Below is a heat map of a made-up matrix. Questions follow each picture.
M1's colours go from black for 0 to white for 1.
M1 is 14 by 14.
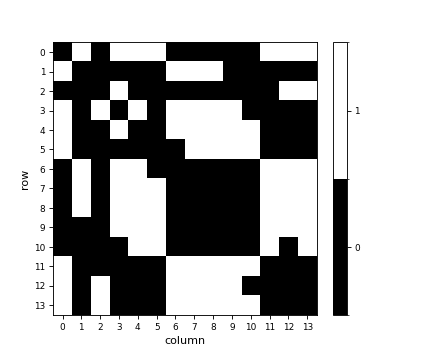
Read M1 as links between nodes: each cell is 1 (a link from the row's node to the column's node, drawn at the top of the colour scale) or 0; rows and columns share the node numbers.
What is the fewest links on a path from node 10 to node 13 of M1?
1
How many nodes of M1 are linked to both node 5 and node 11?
5
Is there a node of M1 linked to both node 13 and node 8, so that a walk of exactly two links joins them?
no
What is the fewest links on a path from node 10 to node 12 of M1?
3
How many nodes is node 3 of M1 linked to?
7
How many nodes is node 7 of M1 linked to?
7
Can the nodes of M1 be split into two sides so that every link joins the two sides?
no
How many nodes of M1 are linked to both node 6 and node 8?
6
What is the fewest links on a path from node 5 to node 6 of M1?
3
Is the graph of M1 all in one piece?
yes
